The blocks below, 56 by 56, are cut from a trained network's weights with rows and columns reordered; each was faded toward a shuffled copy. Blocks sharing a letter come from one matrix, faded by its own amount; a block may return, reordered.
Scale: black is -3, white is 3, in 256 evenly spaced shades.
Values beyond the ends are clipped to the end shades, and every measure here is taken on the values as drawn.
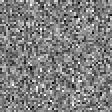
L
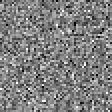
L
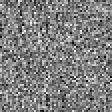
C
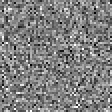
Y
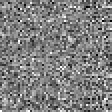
Y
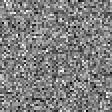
C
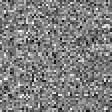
Y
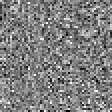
Y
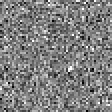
Y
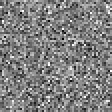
C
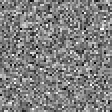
C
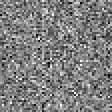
L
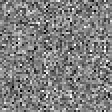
L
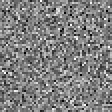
L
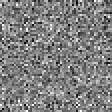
Y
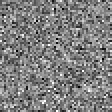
C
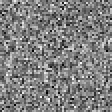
C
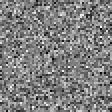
L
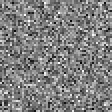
L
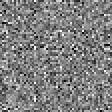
Y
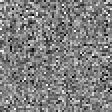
L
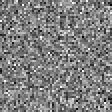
C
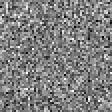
C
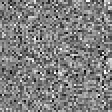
Y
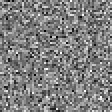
L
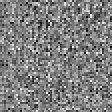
Y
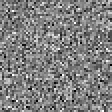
C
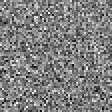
C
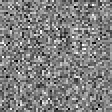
Y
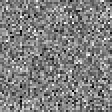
L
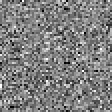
Y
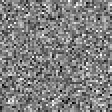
C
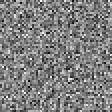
L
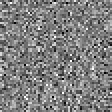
Y
